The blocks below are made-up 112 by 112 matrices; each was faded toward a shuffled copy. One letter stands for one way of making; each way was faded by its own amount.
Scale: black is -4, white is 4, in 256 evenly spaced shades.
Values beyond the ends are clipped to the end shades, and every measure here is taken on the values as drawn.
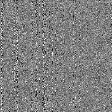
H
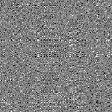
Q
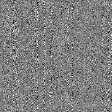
H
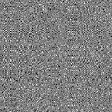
Q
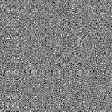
Q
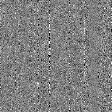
H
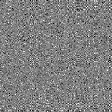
Q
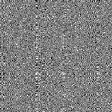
Q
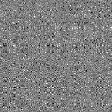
Q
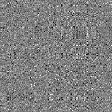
Q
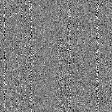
H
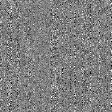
H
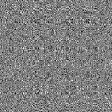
Q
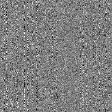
H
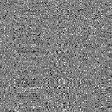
Q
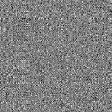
Q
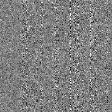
H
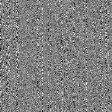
H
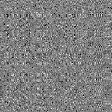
Q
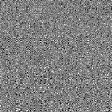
Q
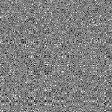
Q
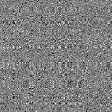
Q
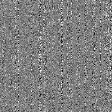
H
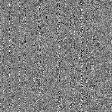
H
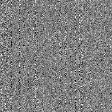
H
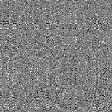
Q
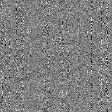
H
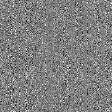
H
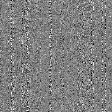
H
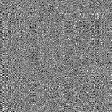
Q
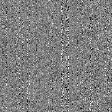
H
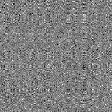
Q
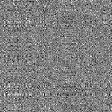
Q
